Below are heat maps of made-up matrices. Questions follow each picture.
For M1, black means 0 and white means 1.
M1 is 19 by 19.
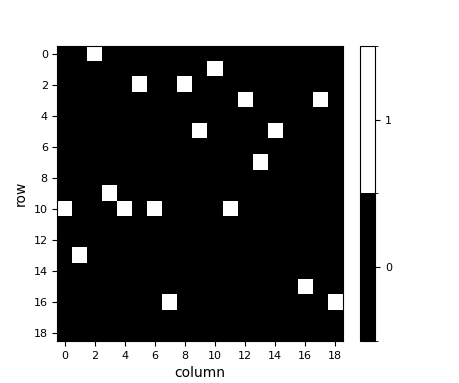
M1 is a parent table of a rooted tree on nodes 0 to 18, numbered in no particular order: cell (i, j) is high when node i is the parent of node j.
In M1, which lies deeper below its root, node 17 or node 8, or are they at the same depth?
node 17
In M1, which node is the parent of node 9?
5
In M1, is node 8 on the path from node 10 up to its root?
no
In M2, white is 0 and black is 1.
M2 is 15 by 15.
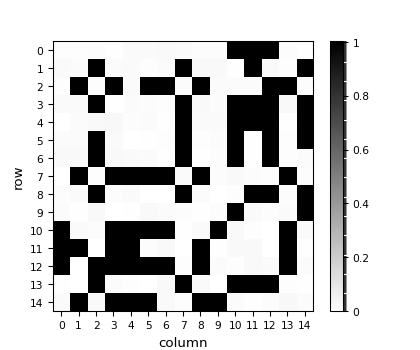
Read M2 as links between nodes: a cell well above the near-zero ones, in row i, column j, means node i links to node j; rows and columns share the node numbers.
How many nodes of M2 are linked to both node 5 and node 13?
4
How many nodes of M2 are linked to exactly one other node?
0
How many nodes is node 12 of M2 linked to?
8
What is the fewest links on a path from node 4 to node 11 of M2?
1
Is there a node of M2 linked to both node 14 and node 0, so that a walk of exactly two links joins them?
no
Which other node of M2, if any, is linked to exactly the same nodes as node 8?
none
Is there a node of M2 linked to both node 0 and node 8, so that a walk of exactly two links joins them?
yes
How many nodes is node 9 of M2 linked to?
2
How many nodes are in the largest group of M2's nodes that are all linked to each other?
3
